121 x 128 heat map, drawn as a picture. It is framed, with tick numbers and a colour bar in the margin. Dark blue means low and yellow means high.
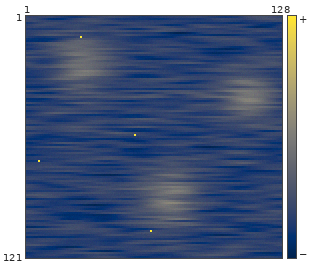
Average level on the scale: 20%. Lone odd cells: 4, each higher than its neighbours. Bumps: three. Histogram: skewed, a long tail of high values. Mirror symmetry: none.
